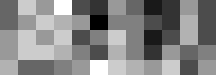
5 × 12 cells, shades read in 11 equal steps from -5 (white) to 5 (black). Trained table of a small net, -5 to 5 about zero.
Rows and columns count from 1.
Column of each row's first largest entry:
9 6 9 9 11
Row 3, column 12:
2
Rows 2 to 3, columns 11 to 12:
-2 2 / -2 2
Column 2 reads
-3 -1 -3 -3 1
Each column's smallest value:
-2 -3 -3 -5 -1 -5 -3 -2 -1 -3 -2 -1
